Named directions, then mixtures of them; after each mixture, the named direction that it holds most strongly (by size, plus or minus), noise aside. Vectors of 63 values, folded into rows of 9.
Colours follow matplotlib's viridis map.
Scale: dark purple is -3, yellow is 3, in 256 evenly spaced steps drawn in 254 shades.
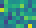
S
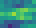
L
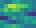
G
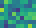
S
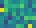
S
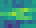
L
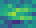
L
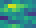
G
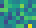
S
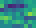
G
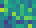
S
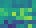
L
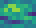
G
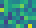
S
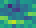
G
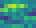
G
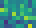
S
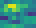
G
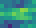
L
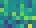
S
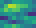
G
